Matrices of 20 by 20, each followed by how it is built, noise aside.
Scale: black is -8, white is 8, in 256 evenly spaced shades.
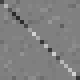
diagonal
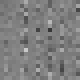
uneven columns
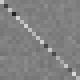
diagonal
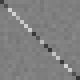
diagonal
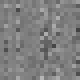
uneven columns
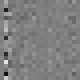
uneven columns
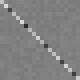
diagonal
